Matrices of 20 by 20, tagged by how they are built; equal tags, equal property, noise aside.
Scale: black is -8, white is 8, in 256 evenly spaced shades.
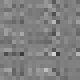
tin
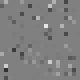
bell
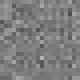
tin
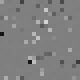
bell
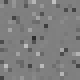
bell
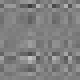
tin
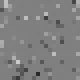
bell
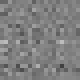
tin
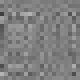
tin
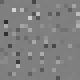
bell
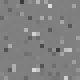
bell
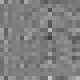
tin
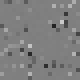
bell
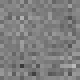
tin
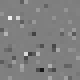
bell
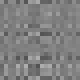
tin
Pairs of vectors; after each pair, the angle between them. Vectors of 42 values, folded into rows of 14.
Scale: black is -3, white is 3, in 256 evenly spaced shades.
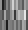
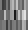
nearly parallel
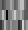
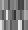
nearly opposite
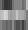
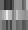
nearly parallel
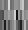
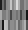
orthogonal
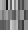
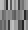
nearly parallel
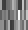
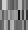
nearly opposite
